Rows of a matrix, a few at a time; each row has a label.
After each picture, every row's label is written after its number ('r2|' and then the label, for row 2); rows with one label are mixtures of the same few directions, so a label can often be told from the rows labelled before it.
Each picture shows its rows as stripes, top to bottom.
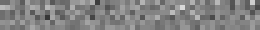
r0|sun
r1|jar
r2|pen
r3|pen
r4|pen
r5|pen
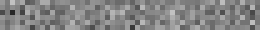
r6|pen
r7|sun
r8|pen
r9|pen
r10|sun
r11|pen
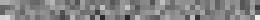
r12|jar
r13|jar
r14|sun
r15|jar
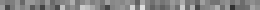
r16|sun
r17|sun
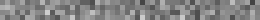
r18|sun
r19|jar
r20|pen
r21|sun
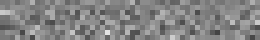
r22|pen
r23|pen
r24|jar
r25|jar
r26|jar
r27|jar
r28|sun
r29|pen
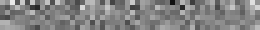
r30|pen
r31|jar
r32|pen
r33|jar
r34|jar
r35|jar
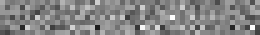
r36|sun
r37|sun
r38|jar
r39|pen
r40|sun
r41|sun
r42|jar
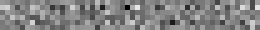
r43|sun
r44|jar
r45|sun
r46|pen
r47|pen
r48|sun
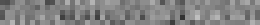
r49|jar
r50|jar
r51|sun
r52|sun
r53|pen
